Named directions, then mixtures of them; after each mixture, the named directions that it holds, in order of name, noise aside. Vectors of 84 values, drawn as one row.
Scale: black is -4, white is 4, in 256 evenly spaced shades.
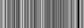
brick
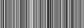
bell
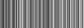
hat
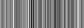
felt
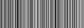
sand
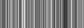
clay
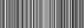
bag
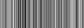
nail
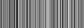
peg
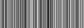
bell, hat, nail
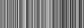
clay, hat, nail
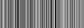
clay, sand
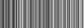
hat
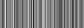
bag, felt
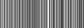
bell, hat, sand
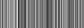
clay, peg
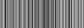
bag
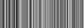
bag, hat, peg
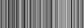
clay, hat, peg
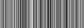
bell, nail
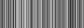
nail, peg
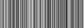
bag, bell, brick
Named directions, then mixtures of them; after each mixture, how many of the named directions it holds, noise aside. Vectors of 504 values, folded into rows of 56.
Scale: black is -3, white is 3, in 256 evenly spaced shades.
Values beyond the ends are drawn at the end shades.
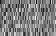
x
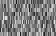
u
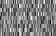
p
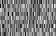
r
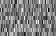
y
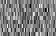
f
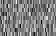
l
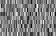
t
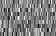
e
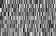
three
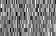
two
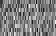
one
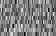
one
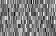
three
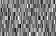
three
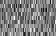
three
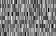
two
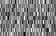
three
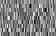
one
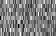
two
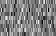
three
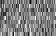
three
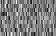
two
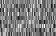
two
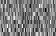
one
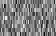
one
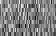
one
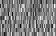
two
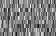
one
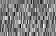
two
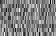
two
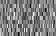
one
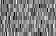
two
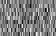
one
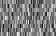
two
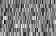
two
